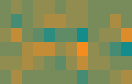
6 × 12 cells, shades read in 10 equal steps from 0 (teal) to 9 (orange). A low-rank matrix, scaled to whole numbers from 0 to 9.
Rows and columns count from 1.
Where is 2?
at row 2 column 2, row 4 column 11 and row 6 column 8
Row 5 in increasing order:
3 4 4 4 5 5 5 5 5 5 6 7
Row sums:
53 55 48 59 58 51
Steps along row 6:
up down same same same same down up same up up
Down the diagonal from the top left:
4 2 4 7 4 4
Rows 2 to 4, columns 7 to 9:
5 5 4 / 3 0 4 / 6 9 5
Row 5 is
5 5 6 5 4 3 5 7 5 5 4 4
